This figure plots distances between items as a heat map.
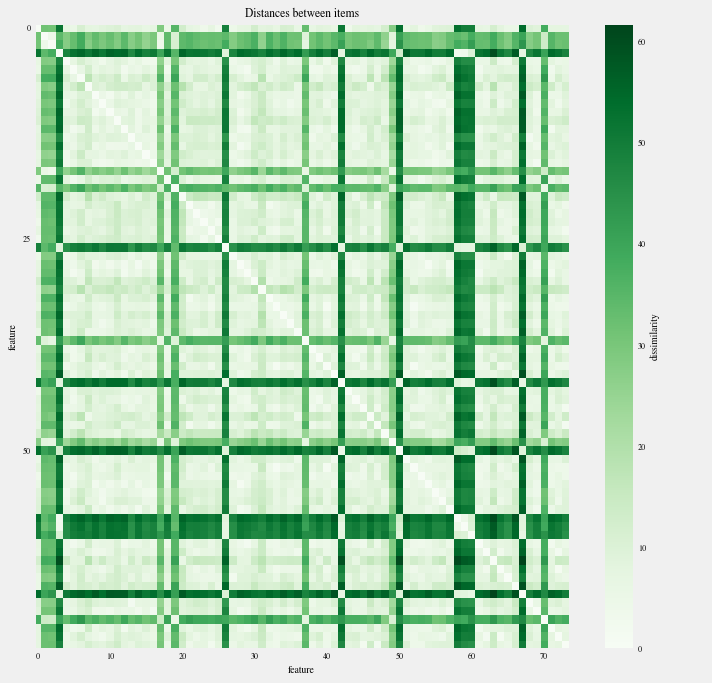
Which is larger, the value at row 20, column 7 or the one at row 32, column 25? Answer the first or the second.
the first
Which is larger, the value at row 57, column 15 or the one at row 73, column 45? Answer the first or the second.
the first
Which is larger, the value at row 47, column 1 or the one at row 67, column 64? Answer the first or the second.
the second
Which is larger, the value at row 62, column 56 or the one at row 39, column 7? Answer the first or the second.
the second
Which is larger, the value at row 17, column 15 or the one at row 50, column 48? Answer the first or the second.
the second
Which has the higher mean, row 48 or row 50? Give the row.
50
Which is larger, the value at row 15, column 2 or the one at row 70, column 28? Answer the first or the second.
the second
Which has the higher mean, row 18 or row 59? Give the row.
59
